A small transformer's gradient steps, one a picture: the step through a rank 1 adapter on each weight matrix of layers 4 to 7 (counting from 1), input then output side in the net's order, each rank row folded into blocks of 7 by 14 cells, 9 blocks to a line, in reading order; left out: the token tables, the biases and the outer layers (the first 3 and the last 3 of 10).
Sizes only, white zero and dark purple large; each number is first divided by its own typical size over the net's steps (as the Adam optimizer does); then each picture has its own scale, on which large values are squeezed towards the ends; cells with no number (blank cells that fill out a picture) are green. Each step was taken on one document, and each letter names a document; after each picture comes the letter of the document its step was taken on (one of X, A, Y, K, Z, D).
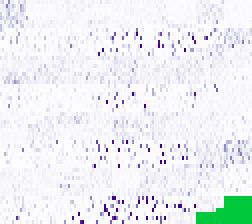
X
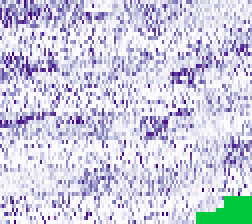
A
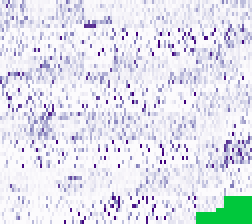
X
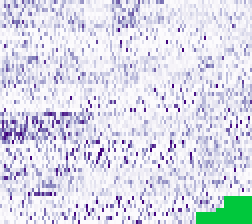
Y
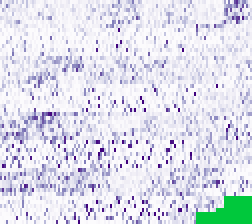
Y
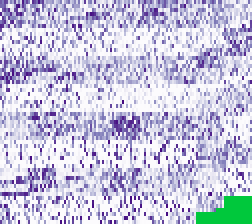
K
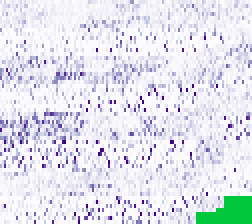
Y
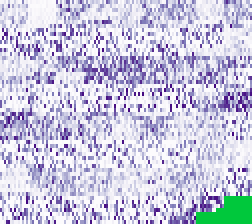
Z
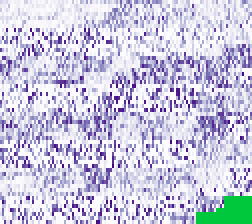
Z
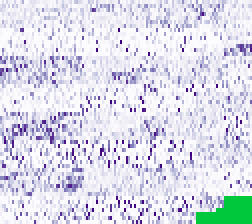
Y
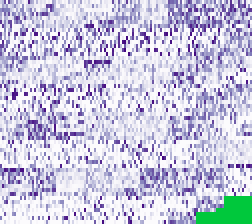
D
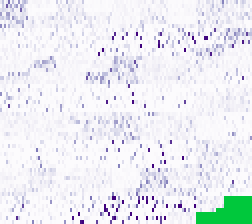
X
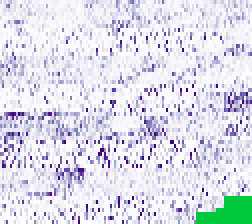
Y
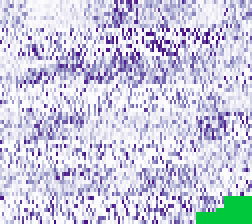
Z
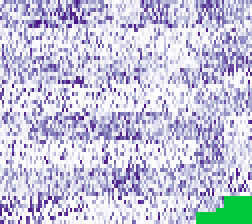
K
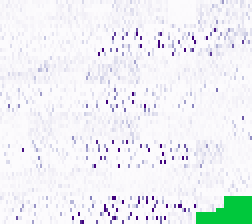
X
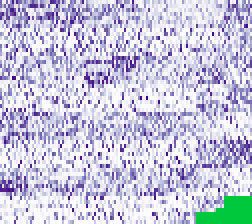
D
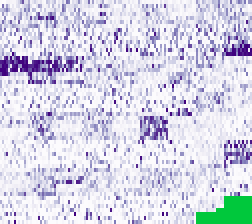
A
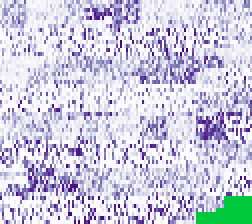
Z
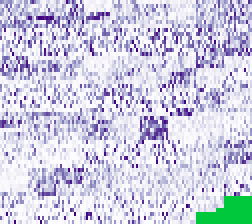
A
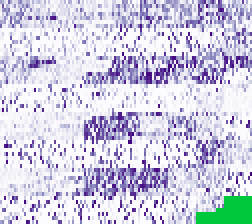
K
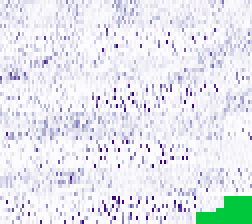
X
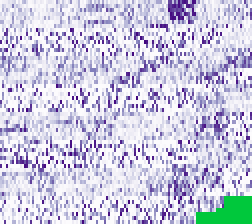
Z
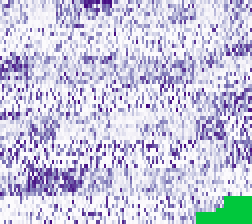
Z
